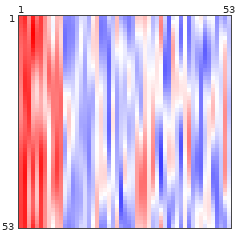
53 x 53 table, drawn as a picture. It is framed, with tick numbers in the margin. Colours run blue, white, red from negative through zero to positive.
Streaks run downward. On average the colour sits 50% of the way up the scale. The left part is higher, up to a seam about 20% of the way across.
